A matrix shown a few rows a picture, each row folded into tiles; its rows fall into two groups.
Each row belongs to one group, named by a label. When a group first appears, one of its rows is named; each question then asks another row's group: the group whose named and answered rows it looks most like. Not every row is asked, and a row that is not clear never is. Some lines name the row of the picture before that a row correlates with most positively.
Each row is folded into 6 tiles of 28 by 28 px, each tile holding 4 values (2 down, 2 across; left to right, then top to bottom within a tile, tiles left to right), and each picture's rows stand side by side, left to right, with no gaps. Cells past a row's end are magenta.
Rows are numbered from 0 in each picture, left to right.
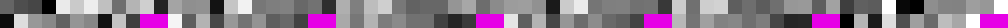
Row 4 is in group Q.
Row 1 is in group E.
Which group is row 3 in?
E
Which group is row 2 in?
Q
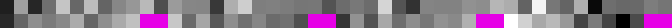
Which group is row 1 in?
E
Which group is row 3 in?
Q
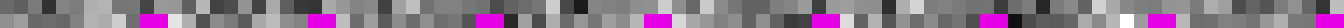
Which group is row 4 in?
Q
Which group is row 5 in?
E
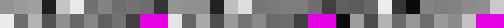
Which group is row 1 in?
E
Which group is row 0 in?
E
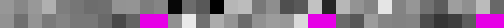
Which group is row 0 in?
Q
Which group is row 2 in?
Q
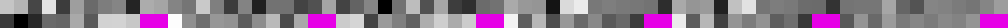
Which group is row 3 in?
E
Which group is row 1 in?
Q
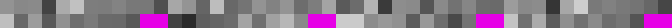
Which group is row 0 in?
E
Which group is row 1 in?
Q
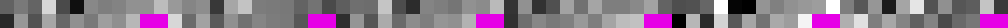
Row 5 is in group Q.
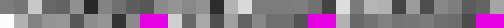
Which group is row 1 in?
E
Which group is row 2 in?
Q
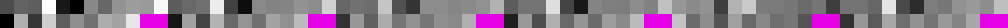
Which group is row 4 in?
E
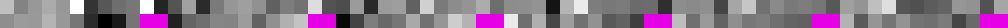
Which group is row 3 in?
E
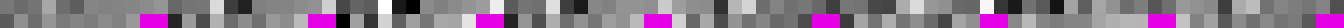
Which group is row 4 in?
E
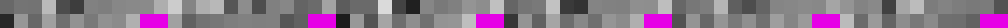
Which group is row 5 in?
E
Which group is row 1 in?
Q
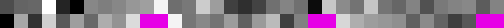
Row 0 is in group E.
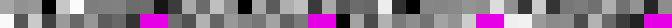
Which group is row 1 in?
Q
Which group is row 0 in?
E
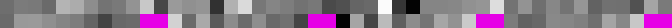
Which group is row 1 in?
E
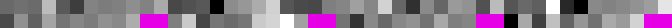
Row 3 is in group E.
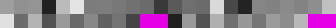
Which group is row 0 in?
E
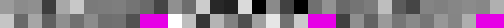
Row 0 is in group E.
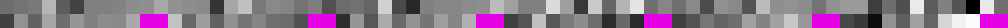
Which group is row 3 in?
Q
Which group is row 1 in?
E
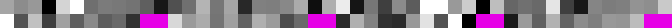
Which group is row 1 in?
Q
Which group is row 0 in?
E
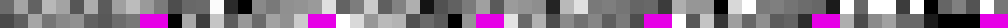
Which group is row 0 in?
Q
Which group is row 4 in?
E
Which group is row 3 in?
E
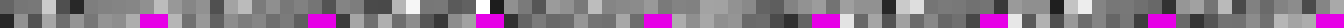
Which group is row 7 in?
Q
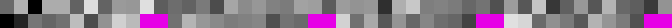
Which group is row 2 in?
E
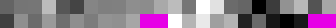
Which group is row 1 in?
Q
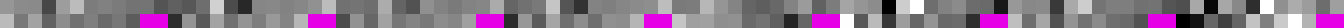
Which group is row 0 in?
E
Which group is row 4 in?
Q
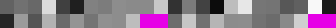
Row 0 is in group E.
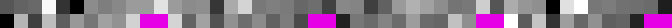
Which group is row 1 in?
E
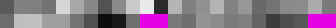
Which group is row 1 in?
Q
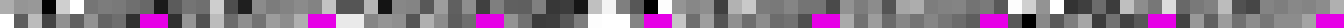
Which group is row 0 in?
E
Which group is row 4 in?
E
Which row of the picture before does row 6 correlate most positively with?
1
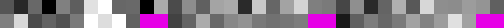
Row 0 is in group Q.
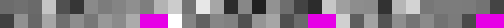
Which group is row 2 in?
E
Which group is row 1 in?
Q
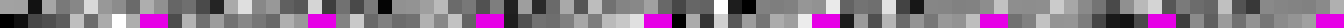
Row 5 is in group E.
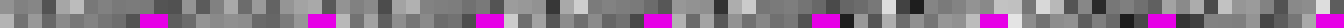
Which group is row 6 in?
Q
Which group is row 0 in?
E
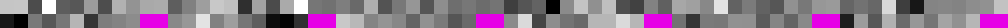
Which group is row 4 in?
Q
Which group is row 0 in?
Q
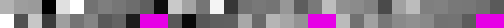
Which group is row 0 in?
E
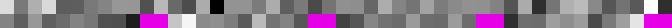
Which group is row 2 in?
Q
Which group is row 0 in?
Q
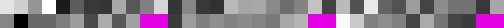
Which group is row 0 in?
Q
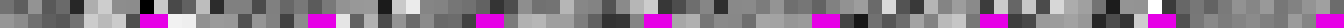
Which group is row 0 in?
Q
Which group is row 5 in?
Q
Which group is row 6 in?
Q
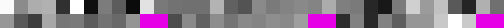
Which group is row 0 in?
Q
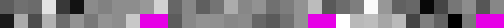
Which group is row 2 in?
Q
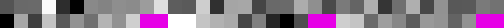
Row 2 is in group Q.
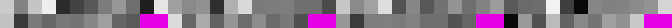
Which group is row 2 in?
Q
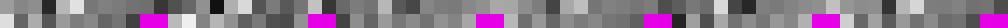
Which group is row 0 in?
E
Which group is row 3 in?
E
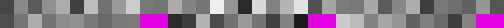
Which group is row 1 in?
Q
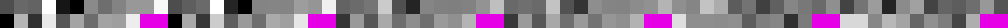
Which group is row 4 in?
Q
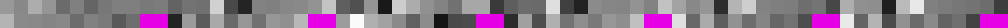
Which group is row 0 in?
Q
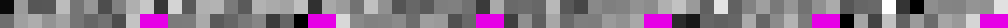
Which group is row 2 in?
Q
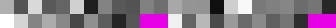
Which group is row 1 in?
E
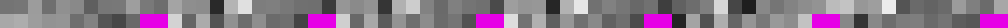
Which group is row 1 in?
E
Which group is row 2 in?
E
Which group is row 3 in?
E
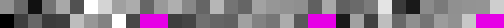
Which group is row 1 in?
Q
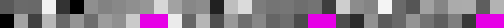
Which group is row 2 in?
Q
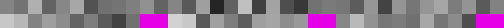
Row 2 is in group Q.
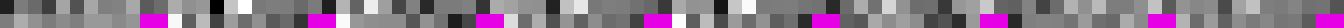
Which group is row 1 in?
E
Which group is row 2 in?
Q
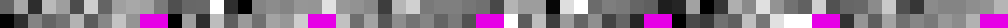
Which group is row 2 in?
E
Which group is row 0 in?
Q
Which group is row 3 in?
E
